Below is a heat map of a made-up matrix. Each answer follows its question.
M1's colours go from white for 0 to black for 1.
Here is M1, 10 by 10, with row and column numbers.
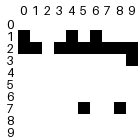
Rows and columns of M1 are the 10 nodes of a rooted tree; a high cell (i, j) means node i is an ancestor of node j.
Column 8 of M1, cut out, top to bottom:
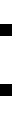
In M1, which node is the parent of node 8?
7
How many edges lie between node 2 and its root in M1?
0
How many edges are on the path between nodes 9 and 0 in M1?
4
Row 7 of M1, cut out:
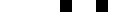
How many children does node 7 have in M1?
2
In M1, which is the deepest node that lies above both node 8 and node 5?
7
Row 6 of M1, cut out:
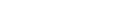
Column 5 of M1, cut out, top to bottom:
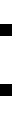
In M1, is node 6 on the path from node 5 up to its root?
no
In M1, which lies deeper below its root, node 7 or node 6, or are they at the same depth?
node 6
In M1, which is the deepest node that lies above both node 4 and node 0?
1
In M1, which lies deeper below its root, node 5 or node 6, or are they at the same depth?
the same depth
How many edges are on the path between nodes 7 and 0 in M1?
3
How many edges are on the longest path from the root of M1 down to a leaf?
2
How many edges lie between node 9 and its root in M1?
2
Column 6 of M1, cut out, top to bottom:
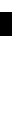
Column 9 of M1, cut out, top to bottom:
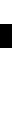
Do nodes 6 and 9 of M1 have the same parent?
no
